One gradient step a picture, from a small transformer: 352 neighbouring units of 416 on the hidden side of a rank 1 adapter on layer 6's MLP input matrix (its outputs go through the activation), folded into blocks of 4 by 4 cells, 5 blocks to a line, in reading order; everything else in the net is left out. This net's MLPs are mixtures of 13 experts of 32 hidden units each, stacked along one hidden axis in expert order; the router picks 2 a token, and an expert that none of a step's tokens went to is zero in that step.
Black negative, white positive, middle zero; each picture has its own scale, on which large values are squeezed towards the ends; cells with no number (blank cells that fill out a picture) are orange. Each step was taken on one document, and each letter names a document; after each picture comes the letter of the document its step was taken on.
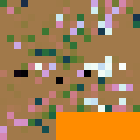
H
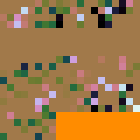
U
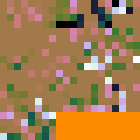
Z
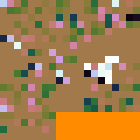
H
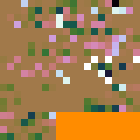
Z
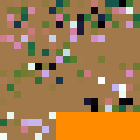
U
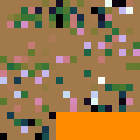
U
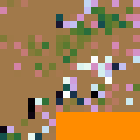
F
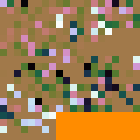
H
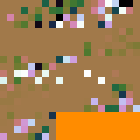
U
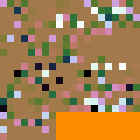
H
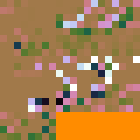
F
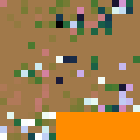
Z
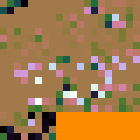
F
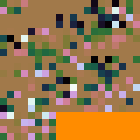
H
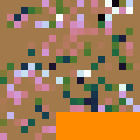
U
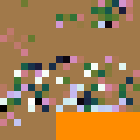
H
